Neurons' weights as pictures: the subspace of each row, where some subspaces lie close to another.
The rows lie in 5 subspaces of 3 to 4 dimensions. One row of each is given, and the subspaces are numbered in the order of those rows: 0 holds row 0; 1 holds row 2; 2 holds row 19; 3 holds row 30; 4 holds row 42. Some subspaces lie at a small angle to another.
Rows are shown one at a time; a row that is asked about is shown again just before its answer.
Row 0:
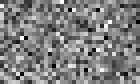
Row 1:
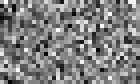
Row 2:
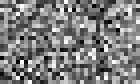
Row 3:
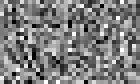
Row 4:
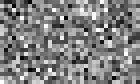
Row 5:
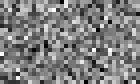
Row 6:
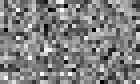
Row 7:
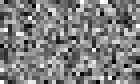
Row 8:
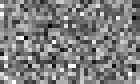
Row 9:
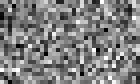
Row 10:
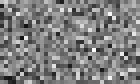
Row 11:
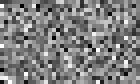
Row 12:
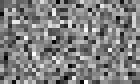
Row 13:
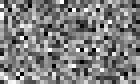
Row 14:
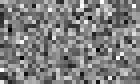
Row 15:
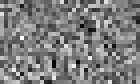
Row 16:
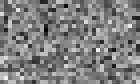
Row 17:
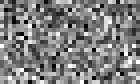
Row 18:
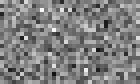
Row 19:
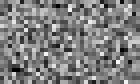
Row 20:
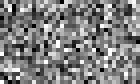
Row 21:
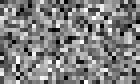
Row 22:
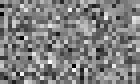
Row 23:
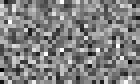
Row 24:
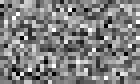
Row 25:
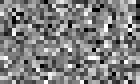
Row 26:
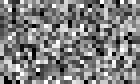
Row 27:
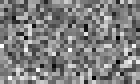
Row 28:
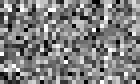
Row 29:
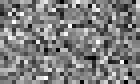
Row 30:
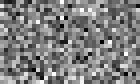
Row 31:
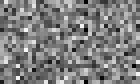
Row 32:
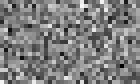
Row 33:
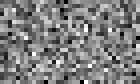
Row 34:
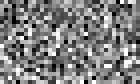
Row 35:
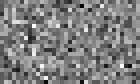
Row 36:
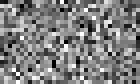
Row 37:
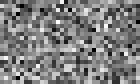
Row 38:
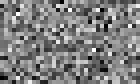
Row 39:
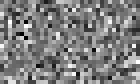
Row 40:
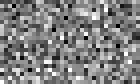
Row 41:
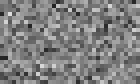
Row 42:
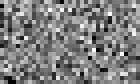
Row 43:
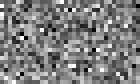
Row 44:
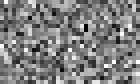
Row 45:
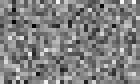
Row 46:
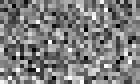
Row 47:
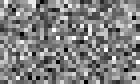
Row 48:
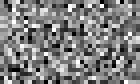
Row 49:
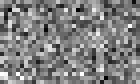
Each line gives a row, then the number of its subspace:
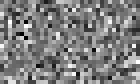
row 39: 4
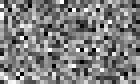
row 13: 0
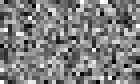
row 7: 3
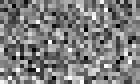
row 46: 3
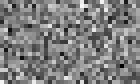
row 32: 3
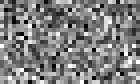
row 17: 4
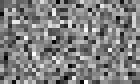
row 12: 2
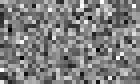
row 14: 3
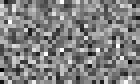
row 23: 3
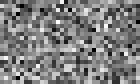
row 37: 1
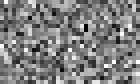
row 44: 3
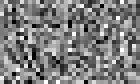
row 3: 2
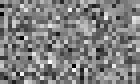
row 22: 2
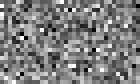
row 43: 0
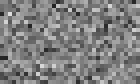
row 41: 1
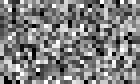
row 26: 2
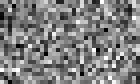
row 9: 4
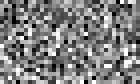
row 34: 4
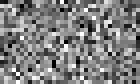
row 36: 2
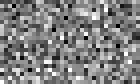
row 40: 3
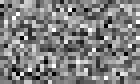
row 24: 0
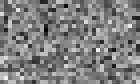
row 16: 1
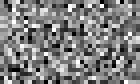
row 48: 2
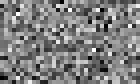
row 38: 1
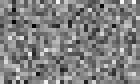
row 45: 2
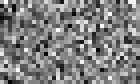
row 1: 4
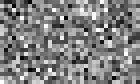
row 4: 3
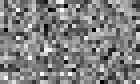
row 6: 1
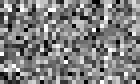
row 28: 1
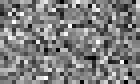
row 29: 1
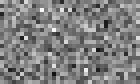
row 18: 0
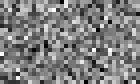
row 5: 1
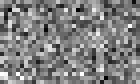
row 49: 1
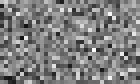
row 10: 4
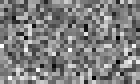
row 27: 4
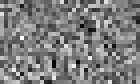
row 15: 2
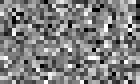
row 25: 1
